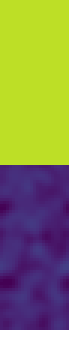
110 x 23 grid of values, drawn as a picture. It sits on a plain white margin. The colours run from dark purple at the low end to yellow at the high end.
The table splits into 2 rows of 1 panel. Panel 1,1: very high, flat. Panel 2,1: very low, blotchy, faint in contrast.
